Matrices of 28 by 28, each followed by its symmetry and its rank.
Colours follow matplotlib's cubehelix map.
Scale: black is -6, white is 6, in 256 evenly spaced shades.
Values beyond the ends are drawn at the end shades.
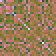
symmetric, rank five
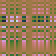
neither, rank one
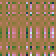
neither, rank one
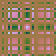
symmetric, rank one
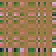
neither, rank one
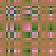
symmetric, rank one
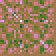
symmetric, rank five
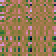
neither, rank two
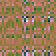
neither, rank two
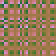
symmetric, rank one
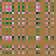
symmetric, rank one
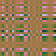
neither, rank one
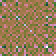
symmetric, rank five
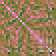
symmetric, rank five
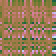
neither, rank two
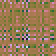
neither, rank two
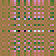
neither, rank one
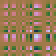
symmetric, rank one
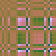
symmetric, rank one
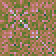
symmetric, rank five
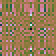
neither, rank two
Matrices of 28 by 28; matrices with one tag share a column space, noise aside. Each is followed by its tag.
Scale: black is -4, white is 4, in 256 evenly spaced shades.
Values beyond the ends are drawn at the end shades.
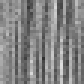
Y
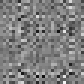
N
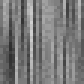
Y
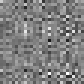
N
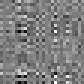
N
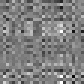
N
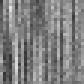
Y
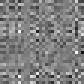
N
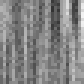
Y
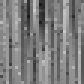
Y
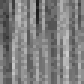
Y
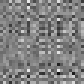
N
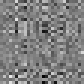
N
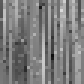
Y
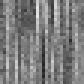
Y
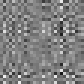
N
